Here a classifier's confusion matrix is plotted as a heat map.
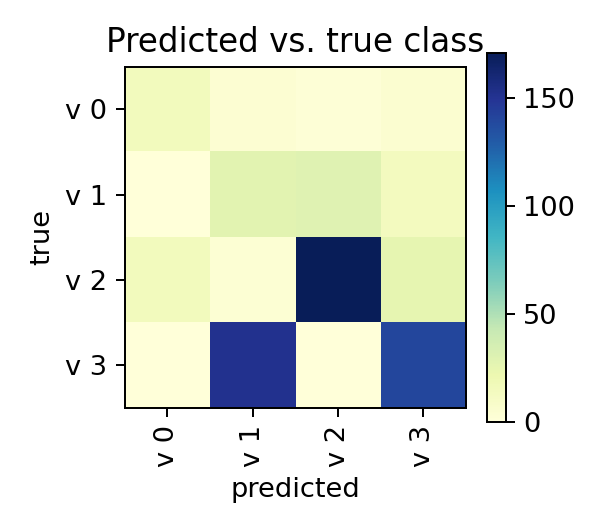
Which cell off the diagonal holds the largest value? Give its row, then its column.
v 3, v 1
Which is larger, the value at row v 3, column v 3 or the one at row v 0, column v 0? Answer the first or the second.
the first
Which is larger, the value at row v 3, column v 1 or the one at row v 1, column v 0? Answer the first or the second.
the first
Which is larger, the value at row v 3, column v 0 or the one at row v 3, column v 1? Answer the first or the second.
the second
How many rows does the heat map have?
4
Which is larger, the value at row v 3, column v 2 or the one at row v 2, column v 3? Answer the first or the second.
the second
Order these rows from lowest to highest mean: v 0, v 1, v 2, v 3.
v 0, v 1, v 2, v 3
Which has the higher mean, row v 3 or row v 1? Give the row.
v 3
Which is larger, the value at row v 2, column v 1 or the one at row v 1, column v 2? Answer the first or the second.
the second
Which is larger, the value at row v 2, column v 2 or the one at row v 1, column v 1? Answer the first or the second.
the first
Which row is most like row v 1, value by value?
v 0
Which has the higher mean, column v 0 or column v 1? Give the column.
v 1
